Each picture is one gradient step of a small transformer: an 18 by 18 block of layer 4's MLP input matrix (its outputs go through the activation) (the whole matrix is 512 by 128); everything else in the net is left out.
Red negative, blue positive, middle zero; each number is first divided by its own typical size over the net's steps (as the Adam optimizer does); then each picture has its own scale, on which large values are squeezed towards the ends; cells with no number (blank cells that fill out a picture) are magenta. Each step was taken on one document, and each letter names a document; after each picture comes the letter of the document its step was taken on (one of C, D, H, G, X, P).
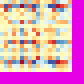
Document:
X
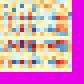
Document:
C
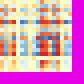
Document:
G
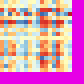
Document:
G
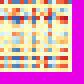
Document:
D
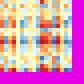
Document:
G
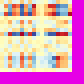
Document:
C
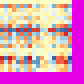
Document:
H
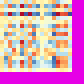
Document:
X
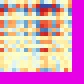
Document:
G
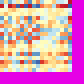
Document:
H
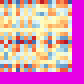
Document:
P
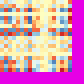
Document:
H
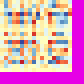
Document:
C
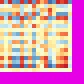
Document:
D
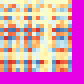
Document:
H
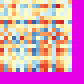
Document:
G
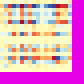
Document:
X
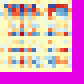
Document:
C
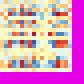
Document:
C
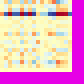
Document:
C
